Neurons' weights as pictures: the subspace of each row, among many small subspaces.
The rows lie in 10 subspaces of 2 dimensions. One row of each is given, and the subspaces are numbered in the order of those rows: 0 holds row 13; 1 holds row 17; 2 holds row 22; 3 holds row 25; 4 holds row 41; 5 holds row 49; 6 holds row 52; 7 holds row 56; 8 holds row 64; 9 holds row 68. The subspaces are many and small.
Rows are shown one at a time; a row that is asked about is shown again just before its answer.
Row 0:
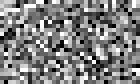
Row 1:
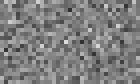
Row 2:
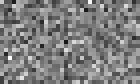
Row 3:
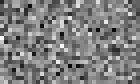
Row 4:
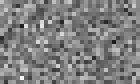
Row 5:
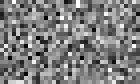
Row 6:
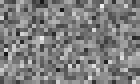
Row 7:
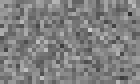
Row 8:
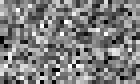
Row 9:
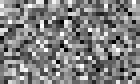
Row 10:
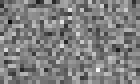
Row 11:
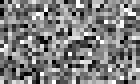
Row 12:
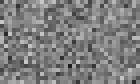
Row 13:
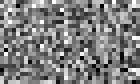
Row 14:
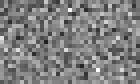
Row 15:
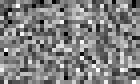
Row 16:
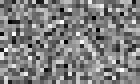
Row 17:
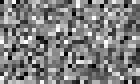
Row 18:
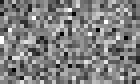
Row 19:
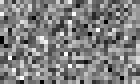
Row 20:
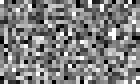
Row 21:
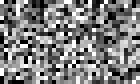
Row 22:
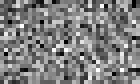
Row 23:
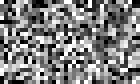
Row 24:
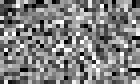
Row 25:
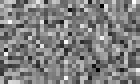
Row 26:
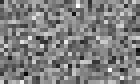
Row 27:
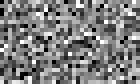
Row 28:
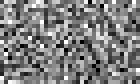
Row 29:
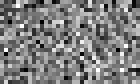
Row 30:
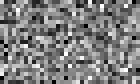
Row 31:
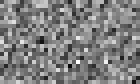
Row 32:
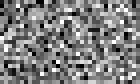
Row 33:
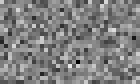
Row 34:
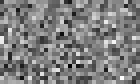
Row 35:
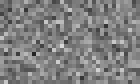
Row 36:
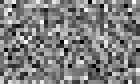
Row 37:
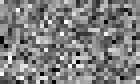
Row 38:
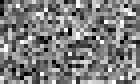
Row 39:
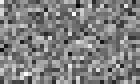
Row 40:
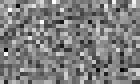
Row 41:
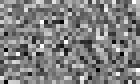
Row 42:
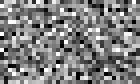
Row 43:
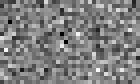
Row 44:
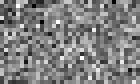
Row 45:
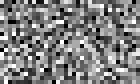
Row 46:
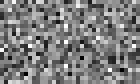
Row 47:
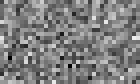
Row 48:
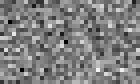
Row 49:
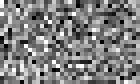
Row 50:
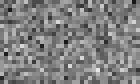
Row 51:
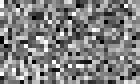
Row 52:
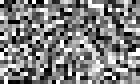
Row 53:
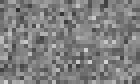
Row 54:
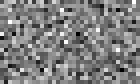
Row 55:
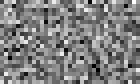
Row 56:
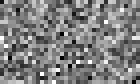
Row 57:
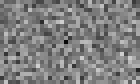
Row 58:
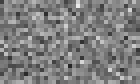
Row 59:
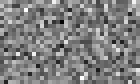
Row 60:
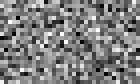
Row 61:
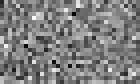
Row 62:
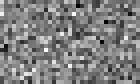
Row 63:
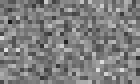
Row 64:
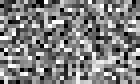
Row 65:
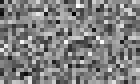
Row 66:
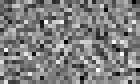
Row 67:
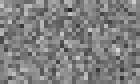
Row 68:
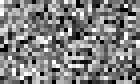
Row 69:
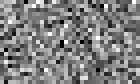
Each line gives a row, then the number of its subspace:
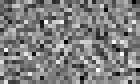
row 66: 4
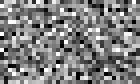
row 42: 6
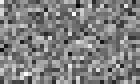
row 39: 9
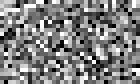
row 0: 2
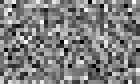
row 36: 1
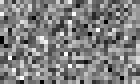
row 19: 1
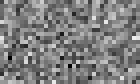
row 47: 7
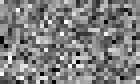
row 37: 7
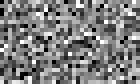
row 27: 9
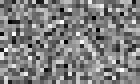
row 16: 6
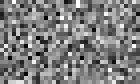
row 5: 6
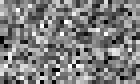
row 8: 7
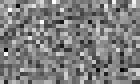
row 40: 0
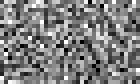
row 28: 3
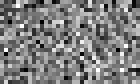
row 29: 2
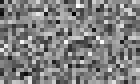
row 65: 9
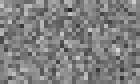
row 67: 3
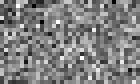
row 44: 7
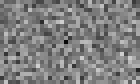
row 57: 4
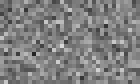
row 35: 4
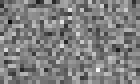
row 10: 5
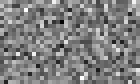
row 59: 4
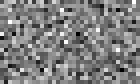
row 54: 6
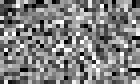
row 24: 2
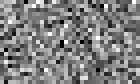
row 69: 5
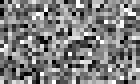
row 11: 9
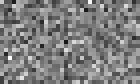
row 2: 1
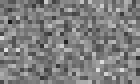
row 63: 8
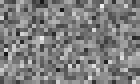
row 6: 0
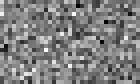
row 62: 9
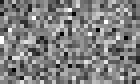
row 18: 1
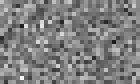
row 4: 2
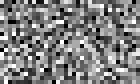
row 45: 6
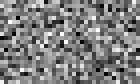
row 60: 8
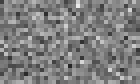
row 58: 8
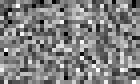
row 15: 0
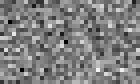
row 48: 8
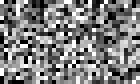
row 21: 7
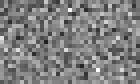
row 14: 1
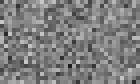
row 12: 7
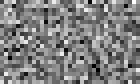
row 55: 1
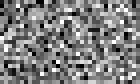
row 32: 5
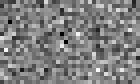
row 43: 8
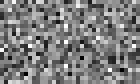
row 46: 6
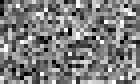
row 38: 9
